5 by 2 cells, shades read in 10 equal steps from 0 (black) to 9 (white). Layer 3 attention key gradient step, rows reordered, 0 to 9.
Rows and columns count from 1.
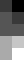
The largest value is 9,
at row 5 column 2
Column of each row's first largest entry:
1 1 1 2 2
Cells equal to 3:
3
